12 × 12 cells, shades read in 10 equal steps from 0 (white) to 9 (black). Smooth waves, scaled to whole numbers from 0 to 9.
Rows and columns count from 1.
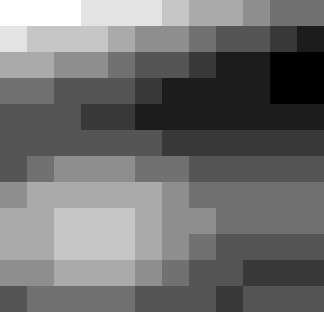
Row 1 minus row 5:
-6 -6 -6 -6 -6 -7 -6 -5 -5 -4 -3 -3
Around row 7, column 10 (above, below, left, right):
7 5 6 6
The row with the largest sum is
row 5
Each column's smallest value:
0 0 0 1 1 1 2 3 3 4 5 5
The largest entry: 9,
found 4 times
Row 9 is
3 3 2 2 2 3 4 4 5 5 5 5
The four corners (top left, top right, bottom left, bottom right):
0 5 6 6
